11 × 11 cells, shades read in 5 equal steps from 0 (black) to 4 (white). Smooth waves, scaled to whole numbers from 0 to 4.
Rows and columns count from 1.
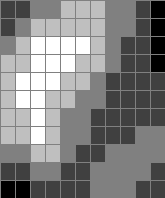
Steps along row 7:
same up down down same down same same same same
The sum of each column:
22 26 35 32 28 25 23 18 16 14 9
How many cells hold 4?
14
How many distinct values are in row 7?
4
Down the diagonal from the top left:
1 2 4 4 3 2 1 1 2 2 1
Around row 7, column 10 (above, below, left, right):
1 2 1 1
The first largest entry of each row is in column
5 3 3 3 2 2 3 3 3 3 7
